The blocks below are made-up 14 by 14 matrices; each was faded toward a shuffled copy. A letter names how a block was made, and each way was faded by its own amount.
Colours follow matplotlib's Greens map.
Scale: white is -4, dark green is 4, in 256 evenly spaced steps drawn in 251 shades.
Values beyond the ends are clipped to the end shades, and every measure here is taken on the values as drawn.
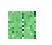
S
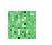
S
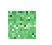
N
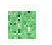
S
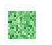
N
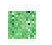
S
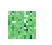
S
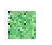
S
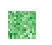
N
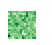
N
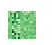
S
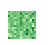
S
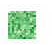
N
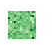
S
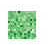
N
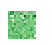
N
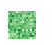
N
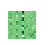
S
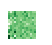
S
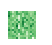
S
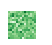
N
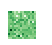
N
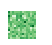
N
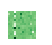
S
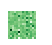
S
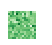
N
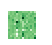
S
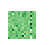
S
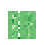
S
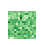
N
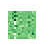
S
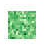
N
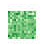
N
